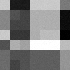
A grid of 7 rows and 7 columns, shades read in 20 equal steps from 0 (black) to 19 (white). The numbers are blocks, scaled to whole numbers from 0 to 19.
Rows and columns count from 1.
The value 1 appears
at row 2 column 7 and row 3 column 7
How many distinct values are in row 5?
5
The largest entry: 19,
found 3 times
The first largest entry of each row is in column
1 4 4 1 4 7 7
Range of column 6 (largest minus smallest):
12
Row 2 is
10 6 5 13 13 13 1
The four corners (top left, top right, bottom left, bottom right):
15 9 8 11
